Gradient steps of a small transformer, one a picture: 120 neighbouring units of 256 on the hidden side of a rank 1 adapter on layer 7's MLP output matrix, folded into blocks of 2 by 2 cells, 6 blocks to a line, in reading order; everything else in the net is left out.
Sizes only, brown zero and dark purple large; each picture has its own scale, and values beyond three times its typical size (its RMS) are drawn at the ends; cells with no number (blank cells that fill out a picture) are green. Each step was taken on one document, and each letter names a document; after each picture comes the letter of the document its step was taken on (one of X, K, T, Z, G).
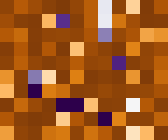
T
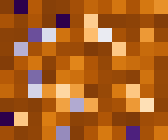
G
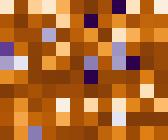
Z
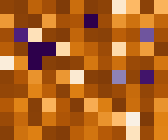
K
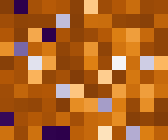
G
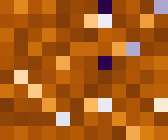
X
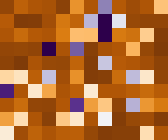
T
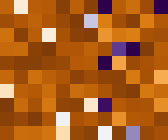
X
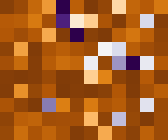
Z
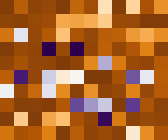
T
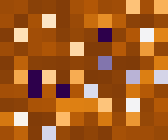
T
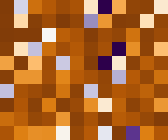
X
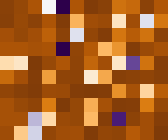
Z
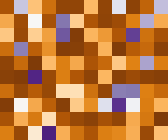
G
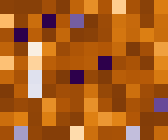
K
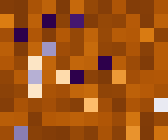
K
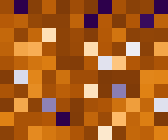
X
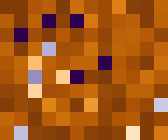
K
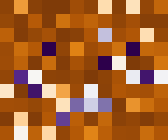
T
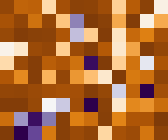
Z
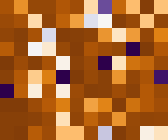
X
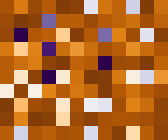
T
